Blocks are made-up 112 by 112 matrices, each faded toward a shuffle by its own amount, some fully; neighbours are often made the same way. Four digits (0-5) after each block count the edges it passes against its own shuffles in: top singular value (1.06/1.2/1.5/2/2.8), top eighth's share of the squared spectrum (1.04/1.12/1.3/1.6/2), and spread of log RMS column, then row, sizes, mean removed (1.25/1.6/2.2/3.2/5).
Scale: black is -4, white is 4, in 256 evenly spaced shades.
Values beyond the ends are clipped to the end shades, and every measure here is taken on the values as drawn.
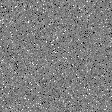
0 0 0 0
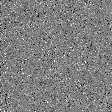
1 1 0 0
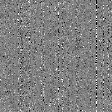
3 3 3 0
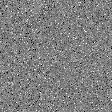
0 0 1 0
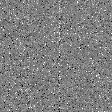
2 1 1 0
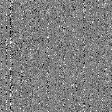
2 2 3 0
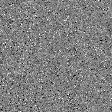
0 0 1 0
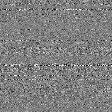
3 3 0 4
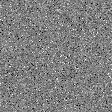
0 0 0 0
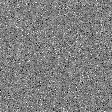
0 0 0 0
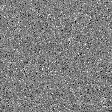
0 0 0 1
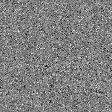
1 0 0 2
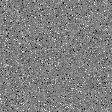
1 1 1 0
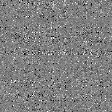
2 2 3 3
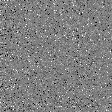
1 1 1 1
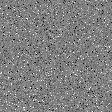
1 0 0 0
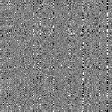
5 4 3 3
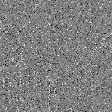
3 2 1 0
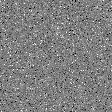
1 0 0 0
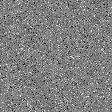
2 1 0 0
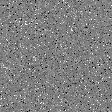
1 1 0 0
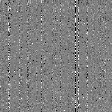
4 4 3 0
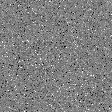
0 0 0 0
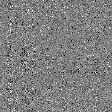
1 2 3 2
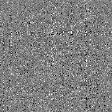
1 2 3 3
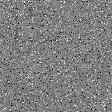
3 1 0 0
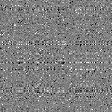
5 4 2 3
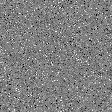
2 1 0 0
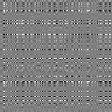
5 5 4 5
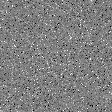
0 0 0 0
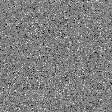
3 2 0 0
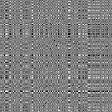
5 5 4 4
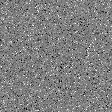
0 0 0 0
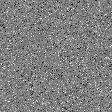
2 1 0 0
